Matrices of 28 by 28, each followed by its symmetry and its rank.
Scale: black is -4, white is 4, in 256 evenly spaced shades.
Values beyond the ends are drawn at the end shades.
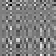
neither, rank two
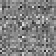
neither, rank five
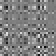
neither, rank two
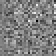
neither, rank five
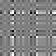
symmetric, rank one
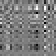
neither, rank two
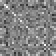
symmetric, rank five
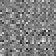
neither, rank five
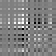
symmetric, rank one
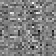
neither, rank five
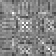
symmetric, rank five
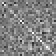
symmetric, rank five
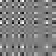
symmetric, rank one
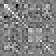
symmetric, rank five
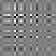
symmetric, rank one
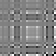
symmetric, rank one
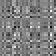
neither, rank two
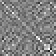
symmetric, rank five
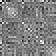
symmetric, rank five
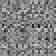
neither, rank five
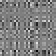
neither, rank two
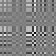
symmetric, rank one
